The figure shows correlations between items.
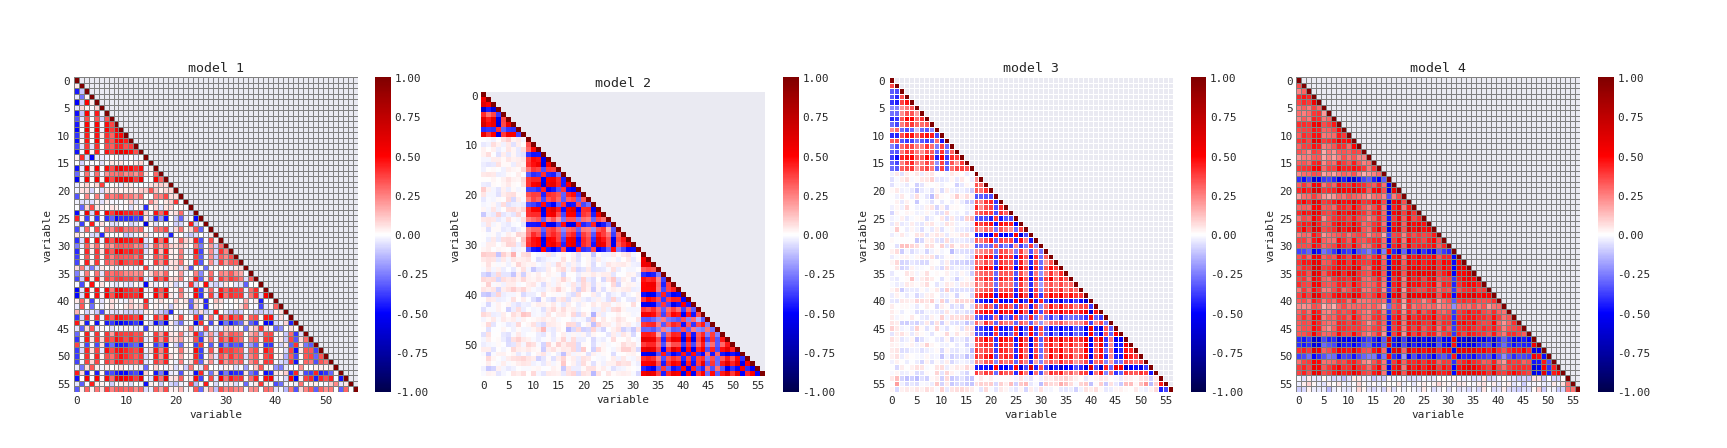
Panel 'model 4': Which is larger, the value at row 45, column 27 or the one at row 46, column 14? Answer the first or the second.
the first
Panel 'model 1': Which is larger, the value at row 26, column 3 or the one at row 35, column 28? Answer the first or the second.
the first
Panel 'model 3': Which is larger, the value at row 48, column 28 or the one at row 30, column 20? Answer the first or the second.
the second
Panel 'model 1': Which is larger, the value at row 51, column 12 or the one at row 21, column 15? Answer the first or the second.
the first
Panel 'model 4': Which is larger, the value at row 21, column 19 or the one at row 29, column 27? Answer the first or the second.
the second
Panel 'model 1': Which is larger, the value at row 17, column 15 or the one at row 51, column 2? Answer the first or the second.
the second
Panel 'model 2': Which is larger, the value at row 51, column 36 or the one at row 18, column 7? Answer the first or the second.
the second
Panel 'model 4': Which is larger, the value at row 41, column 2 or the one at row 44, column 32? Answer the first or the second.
the second
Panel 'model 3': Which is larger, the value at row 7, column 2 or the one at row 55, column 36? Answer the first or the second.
the first
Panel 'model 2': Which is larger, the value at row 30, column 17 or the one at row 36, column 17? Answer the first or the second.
the first
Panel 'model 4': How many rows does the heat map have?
57
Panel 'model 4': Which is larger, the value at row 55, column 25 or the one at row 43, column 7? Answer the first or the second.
the second
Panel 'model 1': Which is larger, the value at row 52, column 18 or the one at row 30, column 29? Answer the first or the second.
the second
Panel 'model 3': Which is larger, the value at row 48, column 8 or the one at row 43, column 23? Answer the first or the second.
the first
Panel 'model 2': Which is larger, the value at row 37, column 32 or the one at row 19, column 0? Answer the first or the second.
the first
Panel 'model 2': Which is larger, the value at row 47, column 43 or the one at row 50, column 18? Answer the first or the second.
the second
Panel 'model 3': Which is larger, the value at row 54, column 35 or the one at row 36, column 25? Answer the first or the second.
the first
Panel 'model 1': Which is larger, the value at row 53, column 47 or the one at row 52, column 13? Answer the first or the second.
the second
